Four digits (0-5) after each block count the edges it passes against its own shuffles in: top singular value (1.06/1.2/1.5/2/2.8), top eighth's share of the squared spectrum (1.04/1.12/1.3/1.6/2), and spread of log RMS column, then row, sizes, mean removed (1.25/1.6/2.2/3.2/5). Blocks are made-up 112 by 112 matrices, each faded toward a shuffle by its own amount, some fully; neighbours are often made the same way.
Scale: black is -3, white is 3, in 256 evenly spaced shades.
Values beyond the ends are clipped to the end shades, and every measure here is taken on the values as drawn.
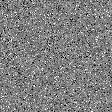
0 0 0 0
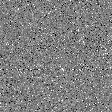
1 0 0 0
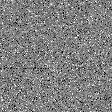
0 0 0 1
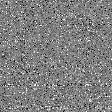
1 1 0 2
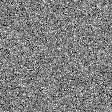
0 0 0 0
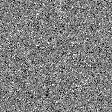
1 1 0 0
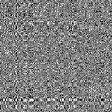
5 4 3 3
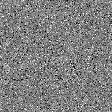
3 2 0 1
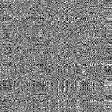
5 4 3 3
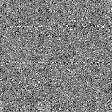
4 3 1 2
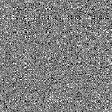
4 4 2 2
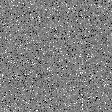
1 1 0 0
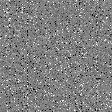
3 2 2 0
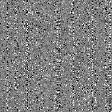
4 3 3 1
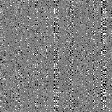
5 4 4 2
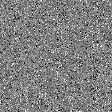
1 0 2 0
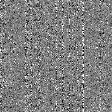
2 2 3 0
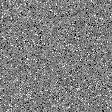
0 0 1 0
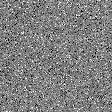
0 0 0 0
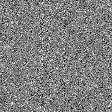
1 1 2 0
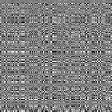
5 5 4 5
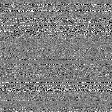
2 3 0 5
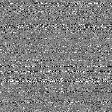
2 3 0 4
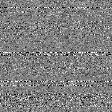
2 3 0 4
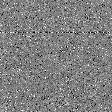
2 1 0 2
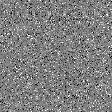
3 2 1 1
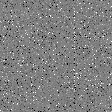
3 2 1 0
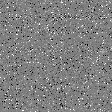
3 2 1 1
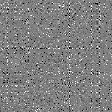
4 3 2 2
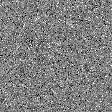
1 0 0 0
